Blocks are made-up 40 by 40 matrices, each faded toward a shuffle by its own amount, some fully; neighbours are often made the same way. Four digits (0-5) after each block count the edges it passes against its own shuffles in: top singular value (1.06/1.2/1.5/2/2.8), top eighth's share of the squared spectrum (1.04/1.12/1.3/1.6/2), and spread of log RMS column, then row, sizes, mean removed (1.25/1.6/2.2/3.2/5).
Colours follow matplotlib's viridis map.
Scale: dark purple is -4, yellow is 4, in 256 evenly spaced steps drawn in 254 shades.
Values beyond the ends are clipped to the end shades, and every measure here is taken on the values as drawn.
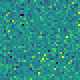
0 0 0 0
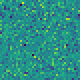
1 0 0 0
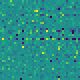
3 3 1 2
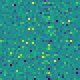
2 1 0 0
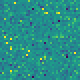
1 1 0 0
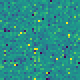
2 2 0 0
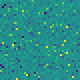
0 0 0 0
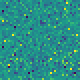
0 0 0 0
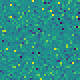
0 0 0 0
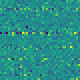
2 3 0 2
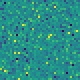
1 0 0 0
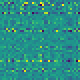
4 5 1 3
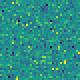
2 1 0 0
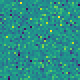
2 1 0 0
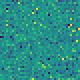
2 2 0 0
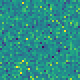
2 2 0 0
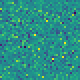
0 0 0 1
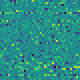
1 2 0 2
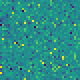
1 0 0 0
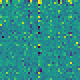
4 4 2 2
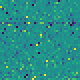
2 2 0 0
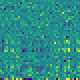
4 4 1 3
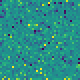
2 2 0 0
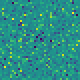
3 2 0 1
